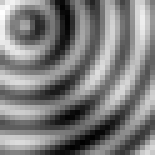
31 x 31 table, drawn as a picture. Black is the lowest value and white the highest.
No single row or column stands out from its neighbours. There are no lone odd cells. Concentric rings centre on the top left. The ninth with the lowest average is the bottom middle.
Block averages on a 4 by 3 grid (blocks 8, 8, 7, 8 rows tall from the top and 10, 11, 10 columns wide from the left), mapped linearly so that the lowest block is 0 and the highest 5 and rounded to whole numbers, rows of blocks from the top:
4 1 5
4 3 4
4 2 4
4 0 2
